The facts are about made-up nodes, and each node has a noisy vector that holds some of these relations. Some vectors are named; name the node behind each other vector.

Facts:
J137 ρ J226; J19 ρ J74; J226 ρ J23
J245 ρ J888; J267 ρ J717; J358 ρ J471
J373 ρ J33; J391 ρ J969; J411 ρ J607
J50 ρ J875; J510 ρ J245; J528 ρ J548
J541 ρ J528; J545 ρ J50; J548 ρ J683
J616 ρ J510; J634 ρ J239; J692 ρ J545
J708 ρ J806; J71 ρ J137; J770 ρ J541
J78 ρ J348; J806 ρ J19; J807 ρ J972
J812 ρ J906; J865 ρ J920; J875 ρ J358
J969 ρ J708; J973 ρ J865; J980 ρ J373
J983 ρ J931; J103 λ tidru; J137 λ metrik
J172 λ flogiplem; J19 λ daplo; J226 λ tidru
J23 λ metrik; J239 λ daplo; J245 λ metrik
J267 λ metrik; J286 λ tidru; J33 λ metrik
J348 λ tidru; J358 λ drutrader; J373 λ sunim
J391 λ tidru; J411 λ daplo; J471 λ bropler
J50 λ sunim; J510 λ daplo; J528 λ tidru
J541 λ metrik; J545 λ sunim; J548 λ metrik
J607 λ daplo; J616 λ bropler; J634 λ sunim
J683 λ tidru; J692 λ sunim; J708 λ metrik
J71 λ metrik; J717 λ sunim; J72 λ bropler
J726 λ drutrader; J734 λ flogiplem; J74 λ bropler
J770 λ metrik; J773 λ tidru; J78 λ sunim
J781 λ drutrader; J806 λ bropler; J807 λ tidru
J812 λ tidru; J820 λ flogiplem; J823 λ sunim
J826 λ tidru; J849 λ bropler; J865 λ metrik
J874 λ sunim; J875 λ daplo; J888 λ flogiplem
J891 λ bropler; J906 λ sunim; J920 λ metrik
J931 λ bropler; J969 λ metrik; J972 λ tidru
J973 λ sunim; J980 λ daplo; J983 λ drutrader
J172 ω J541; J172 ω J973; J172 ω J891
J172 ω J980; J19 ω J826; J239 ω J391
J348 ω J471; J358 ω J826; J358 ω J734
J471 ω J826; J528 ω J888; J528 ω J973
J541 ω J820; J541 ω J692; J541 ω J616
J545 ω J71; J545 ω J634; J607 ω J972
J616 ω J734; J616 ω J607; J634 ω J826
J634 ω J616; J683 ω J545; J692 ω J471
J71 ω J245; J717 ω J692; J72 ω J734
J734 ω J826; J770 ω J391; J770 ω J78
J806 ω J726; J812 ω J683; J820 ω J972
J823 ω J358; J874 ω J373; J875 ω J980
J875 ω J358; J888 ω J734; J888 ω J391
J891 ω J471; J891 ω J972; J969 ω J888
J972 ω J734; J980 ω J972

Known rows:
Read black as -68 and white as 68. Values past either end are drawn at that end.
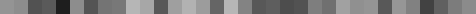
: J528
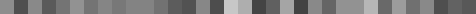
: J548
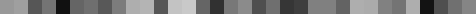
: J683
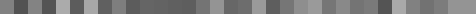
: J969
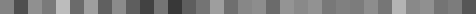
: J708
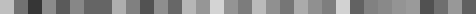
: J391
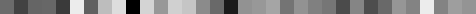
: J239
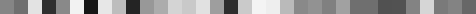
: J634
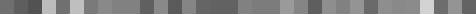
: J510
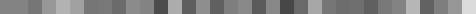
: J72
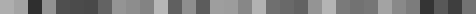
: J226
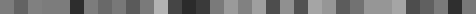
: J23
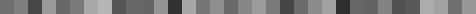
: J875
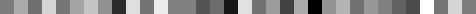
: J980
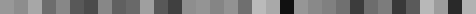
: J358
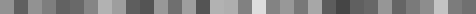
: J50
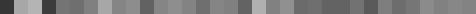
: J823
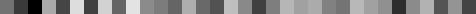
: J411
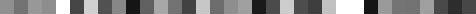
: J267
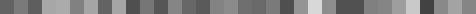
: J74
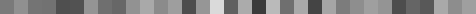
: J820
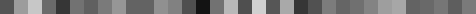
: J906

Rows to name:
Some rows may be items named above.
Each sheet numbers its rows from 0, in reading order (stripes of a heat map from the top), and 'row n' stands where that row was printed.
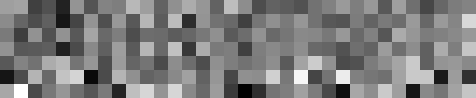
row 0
J528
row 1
J888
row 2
J969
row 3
J888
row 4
J74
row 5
J983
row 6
J972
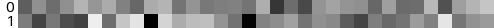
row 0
J891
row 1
J239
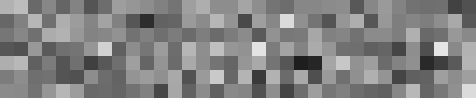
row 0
J826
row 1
J973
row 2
J849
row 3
J692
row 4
J812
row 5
J820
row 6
J72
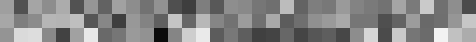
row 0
J245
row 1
J616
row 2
J348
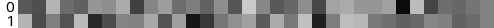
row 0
J541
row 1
J71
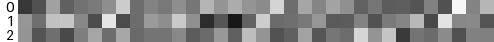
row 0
J692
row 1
J33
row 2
J770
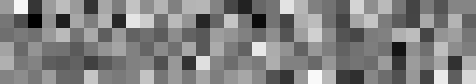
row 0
J807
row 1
J607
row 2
J74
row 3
J545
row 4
J734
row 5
J471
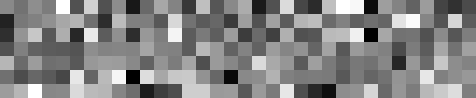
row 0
J267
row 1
J931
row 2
J717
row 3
J172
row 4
J545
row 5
J239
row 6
J78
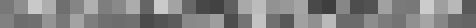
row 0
J373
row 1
J19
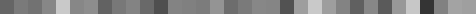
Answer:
J806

